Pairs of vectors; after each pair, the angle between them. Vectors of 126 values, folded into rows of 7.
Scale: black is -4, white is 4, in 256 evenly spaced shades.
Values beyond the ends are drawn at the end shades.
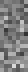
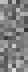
orthogonal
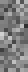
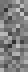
partly aligned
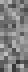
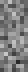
nearly parallel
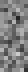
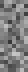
partly aligned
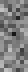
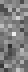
nearly opposite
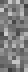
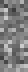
orthogonal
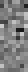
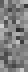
partly aligned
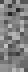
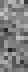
orthogonal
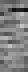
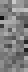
partly opposed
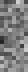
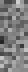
nearly parallel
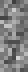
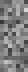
partly opposed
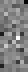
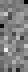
partly aligned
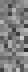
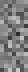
nearly parallel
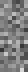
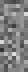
partly aligned
